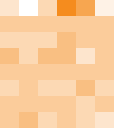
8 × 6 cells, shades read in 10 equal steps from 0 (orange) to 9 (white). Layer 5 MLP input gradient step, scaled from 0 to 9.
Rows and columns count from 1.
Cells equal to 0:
1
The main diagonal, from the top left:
7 5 6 4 5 6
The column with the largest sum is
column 6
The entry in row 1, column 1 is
7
